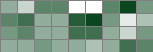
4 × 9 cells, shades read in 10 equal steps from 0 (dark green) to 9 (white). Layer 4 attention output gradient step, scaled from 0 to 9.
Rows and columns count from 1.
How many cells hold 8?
1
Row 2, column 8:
8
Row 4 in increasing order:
2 3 4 5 5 5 5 5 6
